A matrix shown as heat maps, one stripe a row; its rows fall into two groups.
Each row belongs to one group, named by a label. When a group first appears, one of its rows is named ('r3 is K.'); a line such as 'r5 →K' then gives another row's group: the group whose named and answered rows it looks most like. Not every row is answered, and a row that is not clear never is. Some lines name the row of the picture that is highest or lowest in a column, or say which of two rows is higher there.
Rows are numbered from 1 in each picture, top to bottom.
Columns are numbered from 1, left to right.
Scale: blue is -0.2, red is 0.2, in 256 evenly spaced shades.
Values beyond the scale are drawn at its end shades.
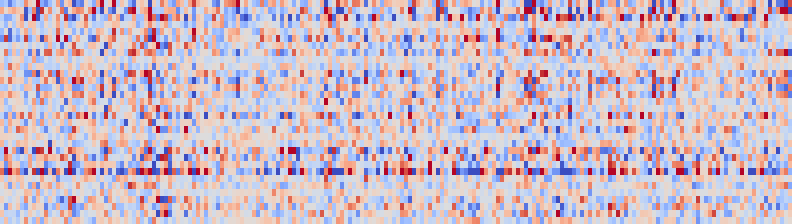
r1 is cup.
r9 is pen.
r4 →pen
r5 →cup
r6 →cup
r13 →cup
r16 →pen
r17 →pen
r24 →cup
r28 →cup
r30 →cup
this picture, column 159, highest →25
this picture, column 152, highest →12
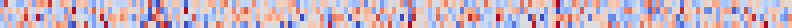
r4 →pen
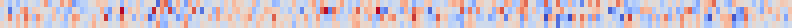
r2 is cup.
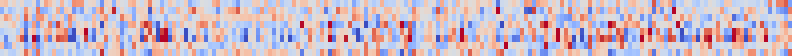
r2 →cup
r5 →pen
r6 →pen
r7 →pen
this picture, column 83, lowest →8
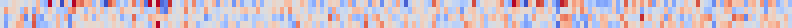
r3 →pen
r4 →pen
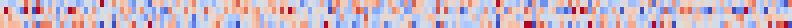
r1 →cup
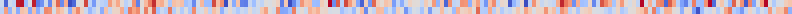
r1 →pen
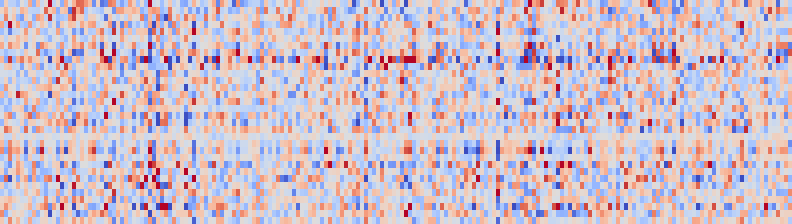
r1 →pen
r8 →cup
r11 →pen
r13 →pen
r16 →pen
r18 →pen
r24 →pen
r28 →cup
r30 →pen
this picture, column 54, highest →24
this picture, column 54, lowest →9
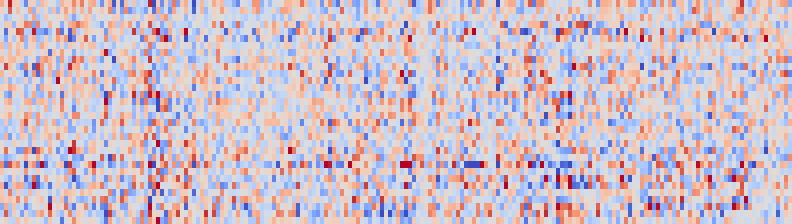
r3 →pen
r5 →pen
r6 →pen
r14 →pen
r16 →pen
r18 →cup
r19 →pen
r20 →cup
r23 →cup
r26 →pen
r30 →pen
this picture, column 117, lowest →24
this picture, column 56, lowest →27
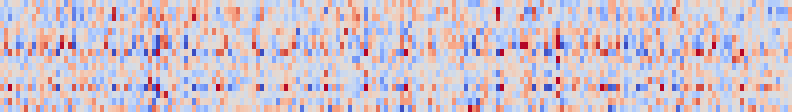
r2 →cup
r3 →cup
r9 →pen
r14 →pen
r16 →cup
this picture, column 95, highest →16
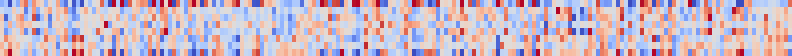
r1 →cup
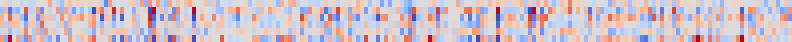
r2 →cup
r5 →cup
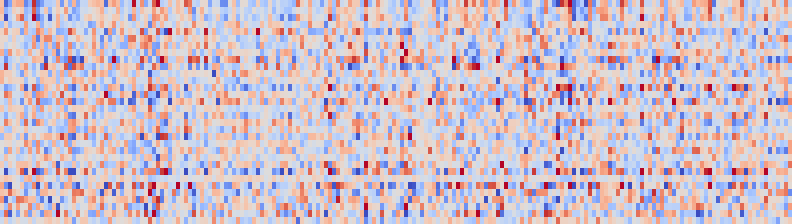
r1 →pen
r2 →pen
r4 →cup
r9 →cup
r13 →pen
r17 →pen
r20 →pen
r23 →pen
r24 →cup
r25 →pen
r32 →pen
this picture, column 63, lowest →27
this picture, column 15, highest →31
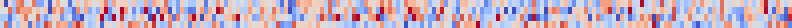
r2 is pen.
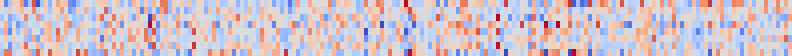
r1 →pen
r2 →pen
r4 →pen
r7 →cup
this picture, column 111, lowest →3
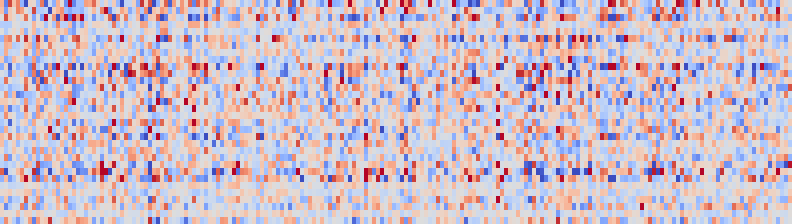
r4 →cup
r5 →pen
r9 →pen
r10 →cup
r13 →cup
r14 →pen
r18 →cup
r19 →pen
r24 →cup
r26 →cup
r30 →pen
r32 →pen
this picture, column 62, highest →15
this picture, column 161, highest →30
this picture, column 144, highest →6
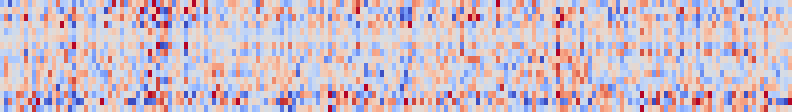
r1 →cup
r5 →pen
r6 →pen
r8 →pen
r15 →cup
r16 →pen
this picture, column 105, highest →1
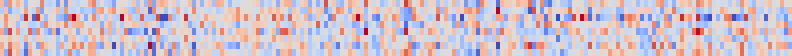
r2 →cup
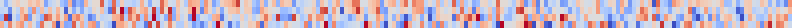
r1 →cup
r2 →cup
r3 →cup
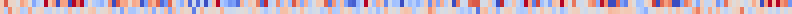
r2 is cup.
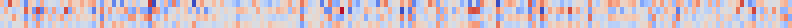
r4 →cup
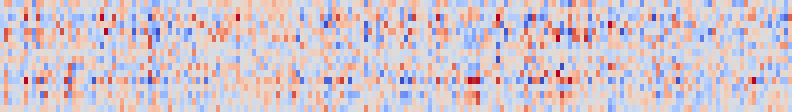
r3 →cup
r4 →cup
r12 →cup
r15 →cup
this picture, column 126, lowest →4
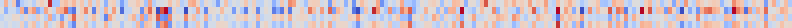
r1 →pen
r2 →pen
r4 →pen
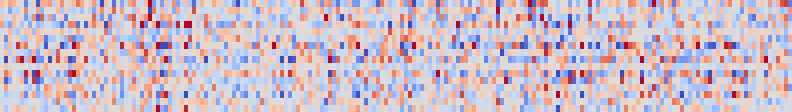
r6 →cup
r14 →pen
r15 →cup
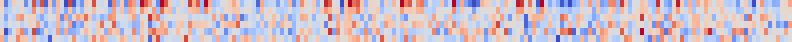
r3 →pen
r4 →cup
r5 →pen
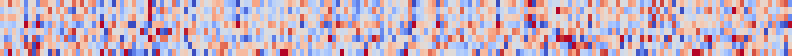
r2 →pen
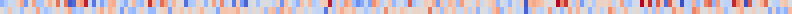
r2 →cup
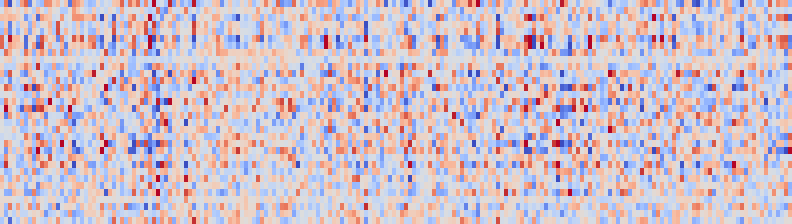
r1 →cup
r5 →cup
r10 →cup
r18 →pen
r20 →cup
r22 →cup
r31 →cup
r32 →cup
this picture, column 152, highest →6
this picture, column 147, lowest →28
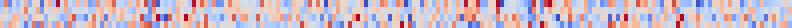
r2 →cup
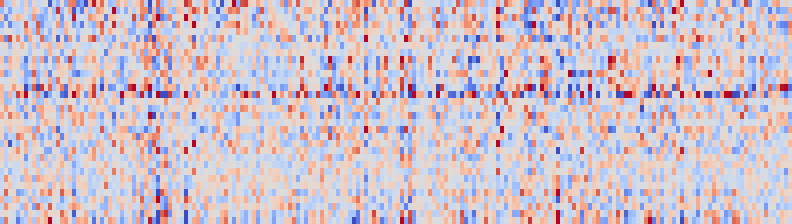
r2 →cup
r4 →cup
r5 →cup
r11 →pen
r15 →pen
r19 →cup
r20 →pen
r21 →cup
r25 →cup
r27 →pen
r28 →pen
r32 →pen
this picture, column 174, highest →5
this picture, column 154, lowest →19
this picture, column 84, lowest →10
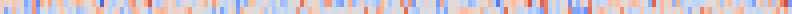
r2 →pen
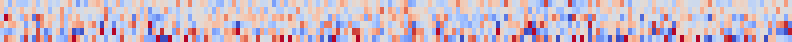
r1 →pen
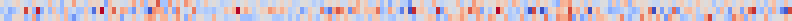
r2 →cup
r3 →pen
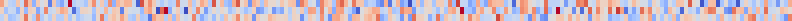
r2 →pen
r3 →cup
